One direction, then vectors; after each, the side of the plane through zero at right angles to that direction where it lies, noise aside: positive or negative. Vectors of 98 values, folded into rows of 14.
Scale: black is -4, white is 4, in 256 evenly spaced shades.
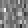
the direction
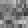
positive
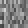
positive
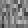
positive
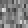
positive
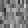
negative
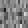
negative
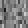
negative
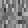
negative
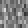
positive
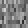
positive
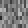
positive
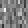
positive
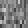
positive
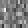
positive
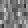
positive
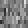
negative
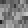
negative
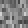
negative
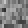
negative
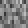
negative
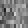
negative
